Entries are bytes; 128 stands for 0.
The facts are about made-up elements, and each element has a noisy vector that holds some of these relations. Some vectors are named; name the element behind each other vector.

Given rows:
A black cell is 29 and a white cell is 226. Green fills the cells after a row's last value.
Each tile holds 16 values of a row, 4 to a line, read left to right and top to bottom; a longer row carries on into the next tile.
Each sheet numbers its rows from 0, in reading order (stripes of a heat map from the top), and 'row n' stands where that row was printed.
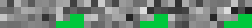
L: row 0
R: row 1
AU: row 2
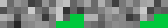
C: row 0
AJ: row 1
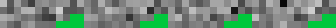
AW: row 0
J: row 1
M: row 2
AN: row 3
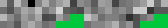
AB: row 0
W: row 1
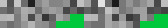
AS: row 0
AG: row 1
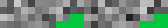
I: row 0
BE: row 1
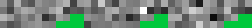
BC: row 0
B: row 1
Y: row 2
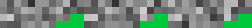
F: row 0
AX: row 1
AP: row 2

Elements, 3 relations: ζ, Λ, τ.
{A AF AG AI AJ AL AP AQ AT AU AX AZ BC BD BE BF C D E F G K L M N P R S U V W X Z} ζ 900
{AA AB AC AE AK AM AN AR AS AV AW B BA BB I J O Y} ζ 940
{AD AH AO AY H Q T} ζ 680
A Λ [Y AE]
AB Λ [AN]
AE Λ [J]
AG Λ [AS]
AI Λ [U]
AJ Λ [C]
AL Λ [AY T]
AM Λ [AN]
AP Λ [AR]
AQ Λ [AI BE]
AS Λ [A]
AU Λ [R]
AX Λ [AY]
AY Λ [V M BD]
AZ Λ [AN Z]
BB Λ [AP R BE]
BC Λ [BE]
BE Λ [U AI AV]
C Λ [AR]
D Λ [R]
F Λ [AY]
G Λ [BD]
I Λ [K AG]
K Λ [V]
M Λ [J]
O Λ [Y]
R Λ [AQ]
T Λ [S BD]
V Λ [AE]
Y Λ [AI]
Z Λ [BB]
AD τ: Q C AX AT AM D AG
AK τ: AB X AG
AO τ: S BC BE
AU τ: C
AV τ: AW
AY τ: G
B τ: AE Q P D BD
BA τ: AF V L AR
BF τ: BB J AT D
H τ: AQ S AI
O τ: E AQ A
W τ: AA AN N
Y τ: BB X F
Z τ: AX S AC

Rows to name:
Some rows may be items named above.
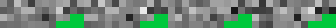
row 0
AT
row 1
D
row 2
M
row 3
AU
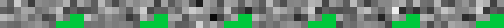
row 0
I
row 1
AC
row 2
Y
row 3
U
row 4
AD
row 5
AI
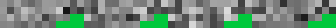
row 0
AE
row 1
AO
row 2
Z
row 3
T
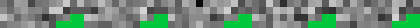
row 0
W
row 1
K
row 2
AN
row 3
AK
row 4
AR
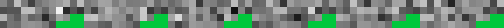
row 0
AD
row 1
V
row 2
AY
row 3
BF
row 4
X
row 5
AS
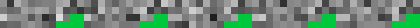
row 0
BA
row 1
S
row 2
BB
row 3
AL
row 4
AJ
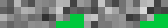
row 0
U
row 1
AQ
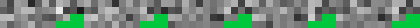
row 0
O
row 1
A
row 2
BD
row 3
AR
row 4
U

